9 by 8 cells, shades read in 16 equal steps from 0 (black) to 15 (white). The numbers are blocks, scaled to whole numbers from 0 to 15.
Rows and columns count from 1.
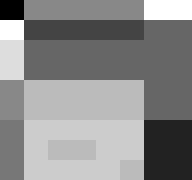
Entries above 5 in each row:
7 3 8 8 8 8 6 6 6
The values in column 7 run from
2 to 15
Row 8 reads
7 12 11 11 12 12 2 2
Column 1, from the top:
0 15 13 13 8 8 7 7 7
